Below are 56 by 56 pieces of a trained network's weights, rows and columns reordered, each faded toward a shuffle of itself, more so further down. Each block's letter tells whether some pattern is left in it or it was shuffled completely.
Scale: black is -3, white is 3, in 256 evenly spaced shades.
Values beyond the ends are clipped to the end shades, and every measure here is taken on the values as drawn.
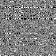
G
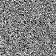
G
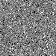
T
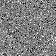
T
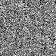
T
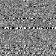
G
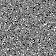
T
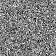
T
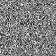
G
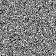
G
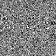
G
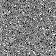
T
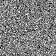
T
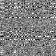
G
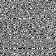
G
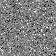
T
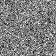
T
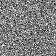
T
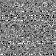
G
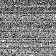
G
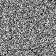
T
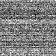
G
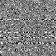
G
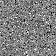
T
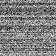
G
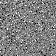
T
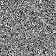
G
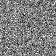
T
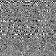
G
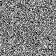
G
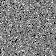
T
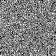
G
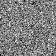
T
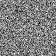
T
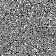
T
